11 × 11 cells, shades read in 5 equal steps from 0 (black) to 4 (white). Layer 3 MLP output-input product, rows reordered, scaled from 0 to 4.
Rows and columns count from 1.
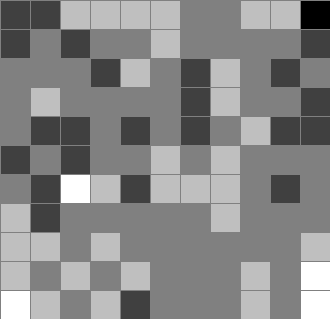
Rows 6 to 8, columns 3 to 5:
1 2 2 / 4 3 1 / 2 2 2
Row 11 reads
4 3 2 3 1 2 2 2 3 2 4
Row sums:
24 20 21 22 17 22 25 23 26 28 28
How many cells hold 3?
31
